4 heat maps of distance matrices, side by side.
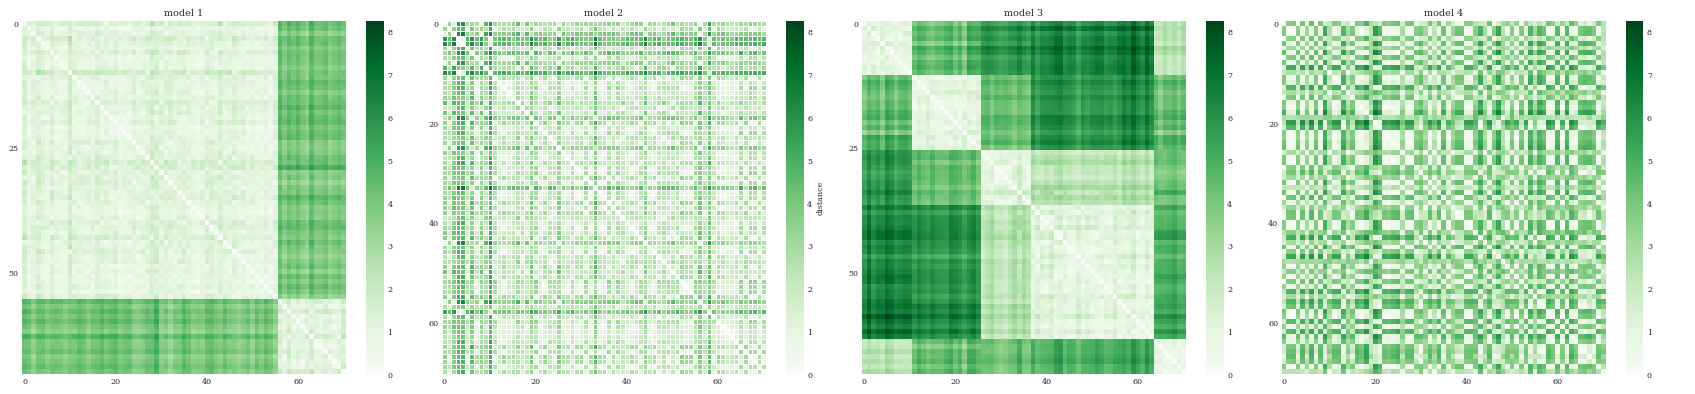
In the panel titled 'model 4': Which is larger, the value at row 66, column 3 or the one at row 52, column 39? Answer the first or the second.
the first
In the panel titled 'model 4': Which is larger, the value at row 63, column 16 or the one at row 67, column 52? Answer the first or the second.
the first
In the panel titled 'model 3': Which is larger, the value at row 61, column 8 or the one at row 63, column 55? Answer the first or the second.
the first
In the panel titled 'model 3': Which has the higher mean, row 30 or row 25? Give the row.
25
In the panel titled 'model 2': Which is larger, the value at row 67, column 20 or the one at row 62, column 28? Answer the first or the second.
the second
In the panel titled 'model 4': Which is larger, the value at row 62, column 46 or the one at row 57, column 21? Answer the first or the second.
the first
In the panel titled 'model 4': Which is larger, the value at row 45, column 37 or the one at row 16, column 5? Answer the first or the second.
the first
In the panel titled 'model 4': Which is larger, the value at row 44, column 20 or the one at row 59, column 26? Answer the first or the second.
the first
